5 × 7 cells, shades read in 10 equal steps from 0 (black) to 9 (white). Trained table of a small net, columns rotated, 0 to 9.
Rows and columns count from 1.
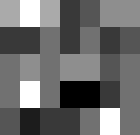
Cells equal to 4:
10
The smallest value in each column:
2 1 2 0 0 2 3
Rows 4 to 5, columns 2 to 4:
9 4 0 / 1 2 2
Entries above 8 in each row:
1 0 0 1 1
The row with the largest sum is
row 1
